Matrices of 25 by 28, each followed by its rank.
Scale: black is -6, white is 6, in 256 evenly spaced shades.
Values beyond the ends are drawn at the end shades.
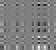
one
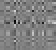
two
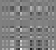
one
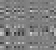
two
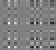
one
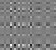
one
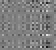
two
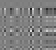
one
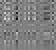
two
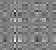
two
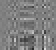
two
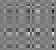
one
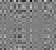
two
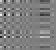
one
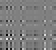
one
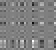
one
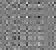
two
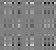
one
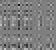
two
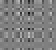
one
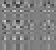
two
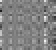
two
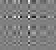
one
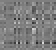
two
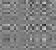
two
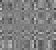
two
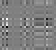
one
